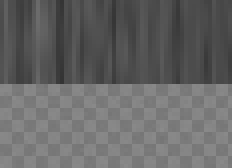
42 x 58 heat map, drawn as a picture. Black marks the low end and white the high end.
It is made of 2 by 1 panels. Panel 1,1: low, streaked downward, faint in contrast. Panel 2,1: middling, checkered, faint in contrast.
